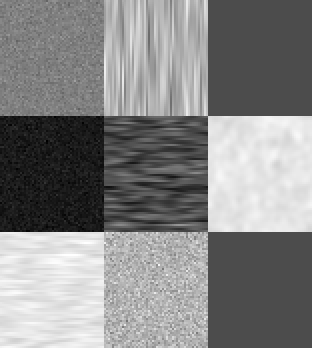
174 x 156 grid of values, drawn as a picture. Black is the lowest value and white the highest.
The table splits into 3 rows of 3 panels. Panel 1,1: middling, fine-grained, faint in contrast. Panel 1,2: high, streaked downward. Panel 1,3: low, flat. Panel 2,1: very low, fine-grained, faint in contrast. Panel 2,2: low, streaked across. Panel 2,3: very high, blotchy, faint in contrast. Panel 3,1: very high, streaked across, faint in contrast. Panel 3,2: high, fine-grained. Panel 3,3: low, flat.
